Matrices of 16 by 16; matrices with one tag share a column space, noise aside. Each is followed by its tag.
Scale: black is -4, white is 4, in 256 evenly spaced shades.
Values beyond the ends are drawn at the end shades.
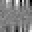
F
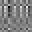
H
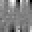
F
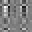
H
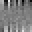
F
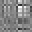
H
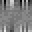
F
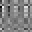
H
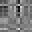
H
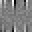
F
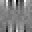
F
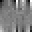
F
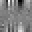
F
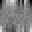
F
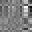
H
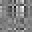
H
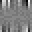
F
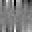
F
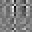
H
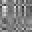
H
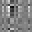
H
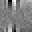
F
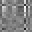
H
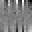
F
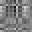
H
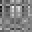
H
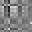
H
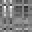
H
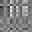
H
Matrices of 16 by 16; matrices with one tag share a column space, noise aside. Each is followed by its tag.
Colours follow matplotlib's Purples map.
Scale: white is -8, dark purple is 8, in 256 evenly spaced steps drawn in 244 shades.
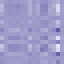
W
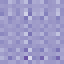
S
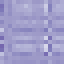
W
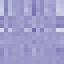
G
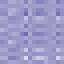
S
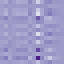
S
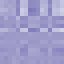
G
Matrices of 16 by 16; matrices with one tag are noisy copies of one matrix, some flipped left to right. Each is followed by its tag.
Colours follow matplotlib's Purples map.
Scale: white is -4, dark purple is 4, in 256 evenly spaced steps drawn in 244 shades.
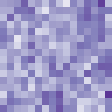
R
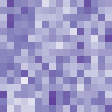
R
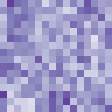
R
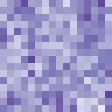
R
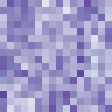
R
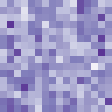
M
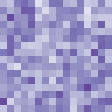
M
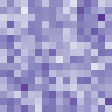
M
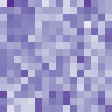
R
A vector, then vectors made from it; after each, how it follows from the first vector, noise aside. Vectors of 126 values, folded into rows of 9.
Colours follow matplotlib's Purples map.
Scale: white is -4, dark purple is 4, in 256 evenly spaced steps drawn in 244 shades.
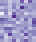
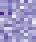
negated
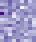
negated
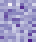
wrapped around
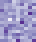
wrapped around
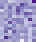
wrapped around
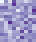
wrapped around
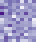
negated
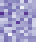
negated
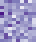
negated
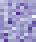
wrapped around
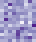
wrapped around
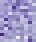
wrapped around
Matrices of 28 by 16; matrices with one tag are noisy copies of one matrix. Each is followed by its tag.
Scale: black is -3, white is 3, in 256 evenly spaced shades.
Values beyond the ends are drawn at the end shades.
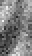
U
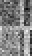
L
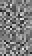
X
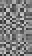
X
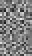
X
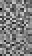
X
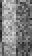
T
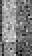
T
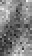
U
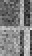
L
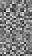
X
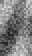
U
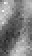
U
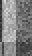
T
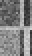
L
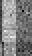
T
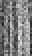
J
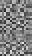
X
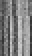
J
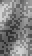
U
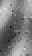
U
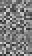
X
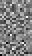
X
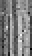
J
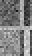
L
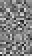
X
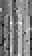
J
